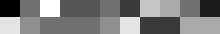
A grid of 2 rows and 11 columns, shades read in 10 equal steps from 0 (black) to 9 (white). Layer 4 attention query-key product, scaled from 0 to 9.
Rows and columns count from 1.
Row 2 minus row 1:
8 1 -5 1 1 1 6 -5 -4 2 5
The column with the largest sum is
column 3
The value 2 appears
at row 1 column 7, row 2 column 8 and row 2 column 9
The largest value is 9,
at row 1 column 3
